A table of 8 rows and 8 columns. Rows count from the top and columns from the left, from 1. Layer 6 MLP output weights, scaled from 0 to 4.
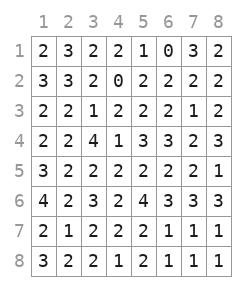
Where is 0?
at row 1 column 6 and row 2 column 4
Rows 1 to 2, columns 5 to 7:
1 0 3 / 2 2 2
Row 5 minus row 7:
1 1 0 0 0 1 1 0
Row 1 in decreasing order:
3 3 2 2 2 2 1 0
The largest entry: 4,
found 3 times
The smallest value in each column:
2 1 1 0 1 0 1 1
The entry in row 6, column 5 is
4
